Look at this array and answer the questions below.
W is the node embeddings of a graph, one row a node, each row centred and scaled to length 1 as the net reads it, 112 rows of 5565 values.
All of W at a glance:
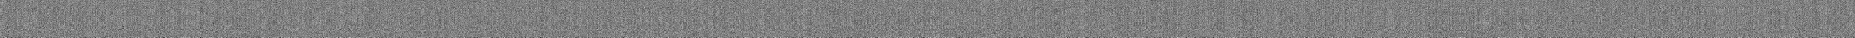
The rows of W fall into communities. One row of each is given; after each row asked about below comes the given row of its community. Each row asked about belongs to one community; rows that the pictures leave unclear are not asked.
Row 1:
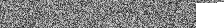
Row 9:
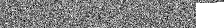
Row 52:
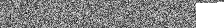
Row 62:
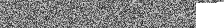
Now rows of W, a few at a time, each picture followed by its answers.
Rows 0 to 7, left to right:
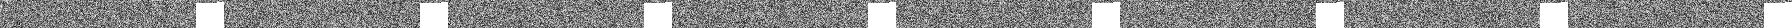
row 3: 52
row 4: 52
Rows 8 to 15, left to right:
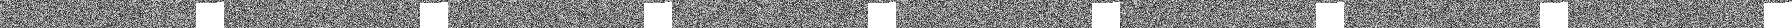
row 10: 1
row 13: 52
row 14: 62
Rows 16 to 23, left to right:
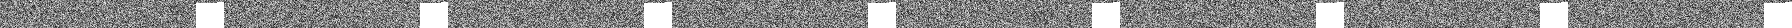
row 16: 52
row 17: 9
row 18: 62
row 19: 9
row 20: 1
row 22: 52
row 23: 52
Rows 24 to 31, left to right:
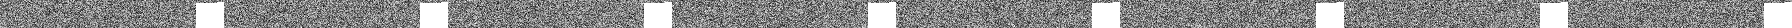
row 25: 52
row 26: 9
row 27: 52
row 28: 62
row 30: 9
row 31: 62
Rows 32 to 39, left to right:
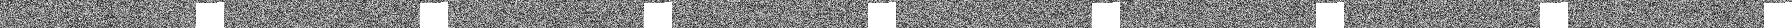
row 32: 52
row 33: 62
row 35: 52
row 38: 62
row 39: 1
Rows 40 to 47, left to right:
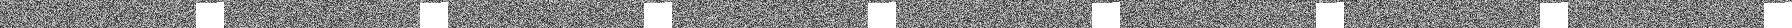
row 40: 62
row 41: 62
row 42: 9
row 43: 62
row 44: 62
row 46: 52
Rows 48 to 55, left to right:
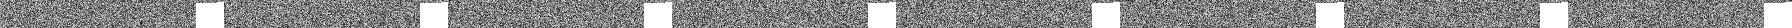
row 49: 1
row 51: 1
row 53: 52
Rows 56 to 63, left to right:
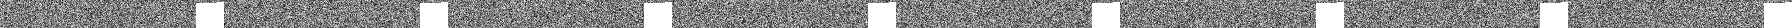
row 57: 52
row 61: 62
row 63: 9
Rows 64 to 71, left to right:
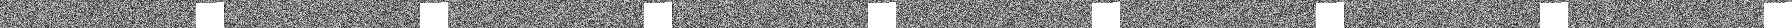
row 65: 1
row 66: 62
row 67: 1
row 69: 62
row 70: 1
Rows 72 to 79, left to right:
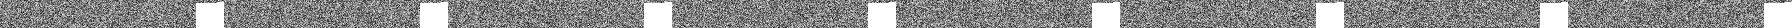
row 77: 9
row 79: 62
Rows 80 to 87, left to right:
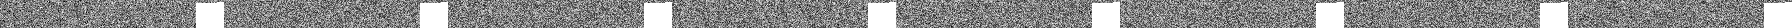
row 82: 52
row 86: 62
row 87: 1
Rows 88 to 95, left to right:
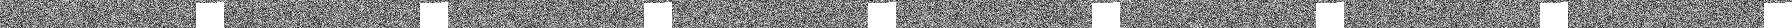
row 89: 1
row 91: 62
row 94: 62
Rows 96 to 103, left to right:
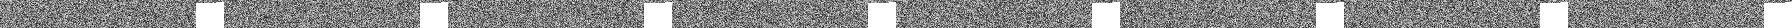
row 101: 9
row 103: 62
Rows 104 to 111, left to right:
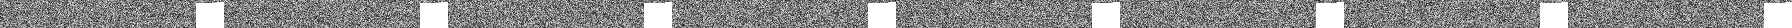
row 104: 9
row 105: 9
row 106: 1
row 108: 9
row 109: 62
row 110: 1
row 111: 52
